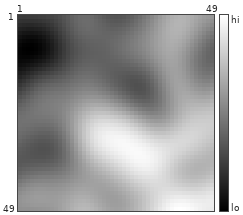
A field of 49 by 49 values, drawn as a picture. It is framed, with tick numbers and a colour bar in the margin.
The histogram is bell-shaped. The halves do not mirror each other. Values rise toward the bottom right. No lone cell stands out from its neighbours. The bottom right is the ninth with the highest average.
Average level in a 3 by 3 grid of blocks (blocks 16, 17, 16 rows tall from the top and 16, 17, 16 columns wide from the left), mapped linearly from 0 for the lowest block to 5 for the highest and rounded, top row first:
023 / 244 / 245
